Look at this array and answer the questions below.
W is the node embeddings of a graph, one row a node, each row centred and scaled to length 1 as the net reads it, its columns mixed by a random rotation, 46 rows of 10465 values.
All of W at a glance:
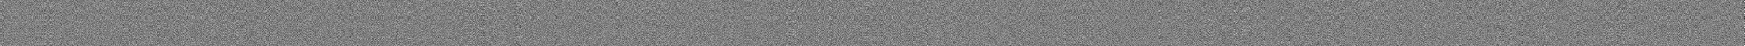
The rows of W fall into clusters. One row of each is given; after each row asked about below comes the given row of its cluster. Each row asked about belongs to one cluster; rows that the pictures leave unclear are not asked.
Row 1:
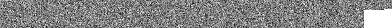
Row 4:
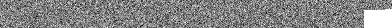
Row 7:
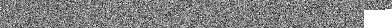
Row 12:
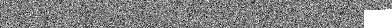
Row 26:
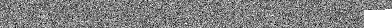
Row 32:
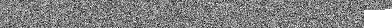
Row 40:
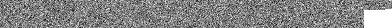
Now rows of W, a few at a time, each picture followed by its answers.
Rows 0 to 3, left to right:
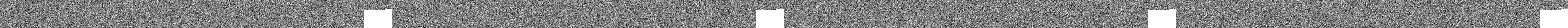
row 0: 7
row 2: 4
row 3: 12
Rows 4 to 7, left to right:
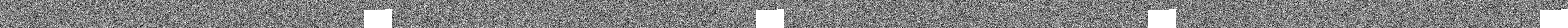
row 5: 4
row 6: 32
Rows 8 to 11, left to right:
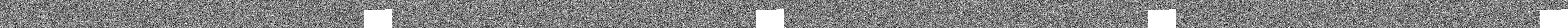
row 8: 26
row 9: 1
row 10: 40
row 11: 40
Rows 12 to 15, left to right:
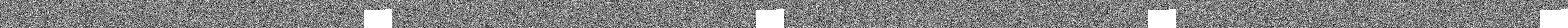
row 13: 1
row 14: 4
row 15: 32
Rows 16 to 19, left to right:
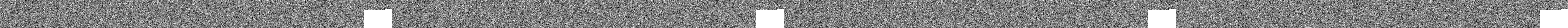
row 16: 7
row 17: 7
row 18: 7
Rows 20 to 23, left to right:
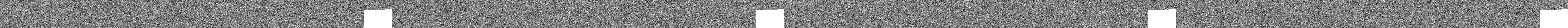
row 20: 32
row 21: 40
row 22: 1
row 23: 12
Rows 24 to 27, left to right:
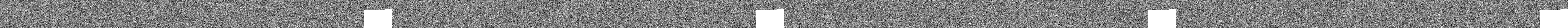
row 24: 32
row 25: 1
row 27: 1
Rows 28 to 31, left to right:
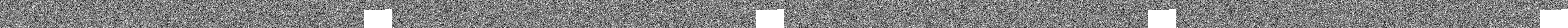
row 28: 4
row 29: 40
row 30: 26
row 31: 40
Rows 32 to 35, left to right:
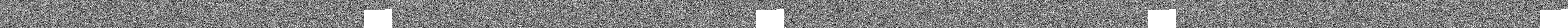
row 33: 1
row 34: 40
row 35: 32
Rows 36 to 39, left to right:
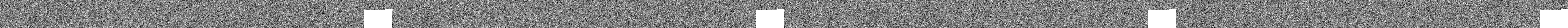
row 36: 4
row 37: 4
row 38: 12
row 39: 7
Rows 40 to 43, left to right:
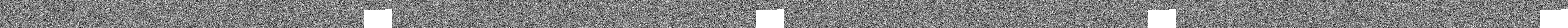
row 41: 32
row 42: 7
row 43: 32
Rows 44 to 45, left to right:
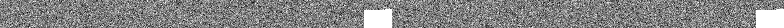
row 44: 12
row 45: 1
